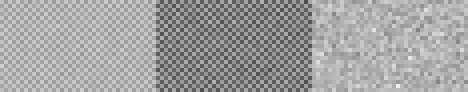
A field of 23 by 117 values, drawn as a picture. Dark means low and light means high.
The table splits into one row of 3 panels. Panel 1,1: high, checkered. Panel 1,2: middling, checkered, strong in contrast. Panel 1,3: high, fine-grained.
